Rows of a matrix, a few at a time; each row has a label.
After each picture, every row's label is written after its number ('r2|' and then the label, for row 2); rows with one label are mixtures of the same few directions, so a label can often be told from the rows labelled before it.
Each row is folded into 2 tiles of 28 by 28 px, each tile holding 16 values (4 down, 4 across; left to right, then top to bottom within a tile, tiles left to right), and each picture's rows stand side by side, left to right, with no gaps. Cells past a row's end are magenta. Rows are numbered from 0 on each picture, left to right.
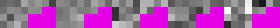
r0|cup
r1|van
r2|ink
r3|ink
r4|ink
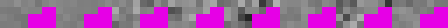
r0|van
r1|cup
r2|ink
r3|van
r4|van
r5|ink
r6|cup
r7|van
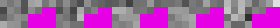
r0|ink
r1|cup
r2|van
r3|van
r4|cup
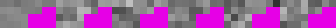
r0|van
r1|ink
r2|van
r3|ink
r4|cup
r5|ink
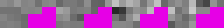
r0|van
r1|van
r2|van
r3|ink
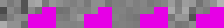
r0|ink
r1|van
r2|van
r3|cup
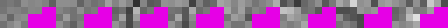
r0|cup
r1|cup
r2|cup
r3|cup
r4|cup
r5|van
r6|van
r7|van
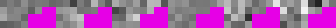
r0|ink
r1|van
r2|van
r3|cup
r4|cup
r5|ink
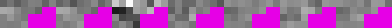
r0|van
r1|van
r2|van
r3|cup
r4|van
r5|ink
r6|van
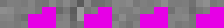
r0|van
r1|cup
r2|cup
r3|ink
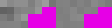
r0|van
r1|van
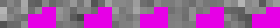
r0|ink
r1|van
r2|ink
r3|cup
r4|van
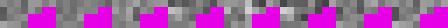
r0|ink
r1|cup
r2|cup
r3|van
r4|ink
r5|van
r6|ink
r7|ink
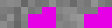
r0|cup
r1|van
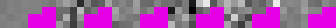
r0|cup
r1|cup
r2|ink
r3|ink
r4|cup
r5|ink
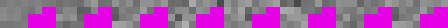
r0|ink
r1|ink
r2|ink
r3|cup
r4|cup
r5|van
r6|cup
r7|ink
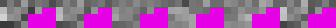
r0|ink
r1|ink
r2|ink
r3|van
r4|van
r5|ink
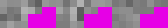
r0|ink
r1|cup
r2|van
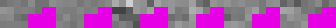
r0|van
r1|cup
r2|van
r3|ink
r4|ink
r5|van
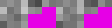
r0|ink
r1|ink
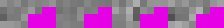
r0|ink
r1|cup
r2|cup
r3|ink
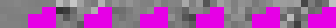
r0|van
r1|van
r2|van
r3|van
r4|cup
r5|cup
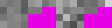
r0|ink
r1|cup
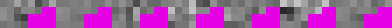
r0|van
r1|van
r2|cup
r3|ink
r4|ink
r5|van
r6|van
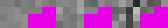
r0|van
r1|ink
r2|cup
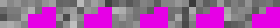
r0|ink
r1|cup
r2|van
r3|cup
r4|ink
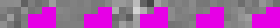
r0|cup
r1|van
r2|ink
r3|ink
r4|van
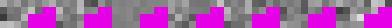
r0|ink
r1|ink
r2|cup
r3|cup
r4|ink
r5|ink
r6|van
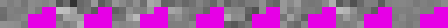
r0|ink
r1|van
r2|van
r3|van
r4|ink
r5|cup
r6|van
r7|cup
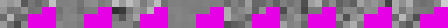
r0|cup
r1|ink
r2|van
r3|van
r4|ink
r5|ink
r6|cup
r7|cup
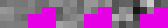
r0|van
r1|ink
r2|ink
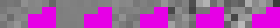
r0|cup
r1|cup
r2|cup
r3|ink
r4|cup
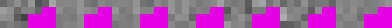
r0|van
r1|ink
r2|ink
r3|cup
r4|ink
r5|ink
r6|cup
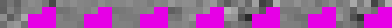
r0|cup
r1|van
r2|van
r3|van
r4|van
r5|van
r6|van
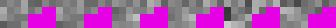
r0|ink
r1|ink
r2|van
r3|van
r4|ink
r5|van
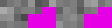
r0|van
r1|ink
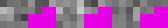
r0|van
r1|ink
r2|cup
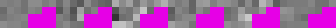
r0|ink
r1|cup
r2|ink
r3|ink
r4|van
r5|van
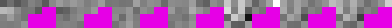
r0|van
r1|van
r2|cup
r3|ink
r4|cup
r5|cup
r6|cup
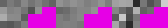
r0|ink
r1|van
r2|cup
